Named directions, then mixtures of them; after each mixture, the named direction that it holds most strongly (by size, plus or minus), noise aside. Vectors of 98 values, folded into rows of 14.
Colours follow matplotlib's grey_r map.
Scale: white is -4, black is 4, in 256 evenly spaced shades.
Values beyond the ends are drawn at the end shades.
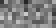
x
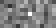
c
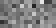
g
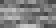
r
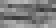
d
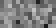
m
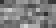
r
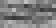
d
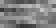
d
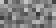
x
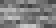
r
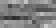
d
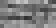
d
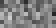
x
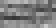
d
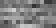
r
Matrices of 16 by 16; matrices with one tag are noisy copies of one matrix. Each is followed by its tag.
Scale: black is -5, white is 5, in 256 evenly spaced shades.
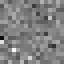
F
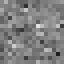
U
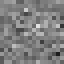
U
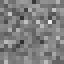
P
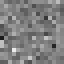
F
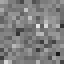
U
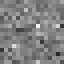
U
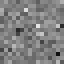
U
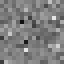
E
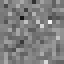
P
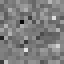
E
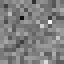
P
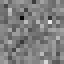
P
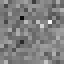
P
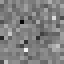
E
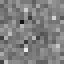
E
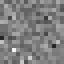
F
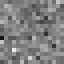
F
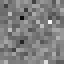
P
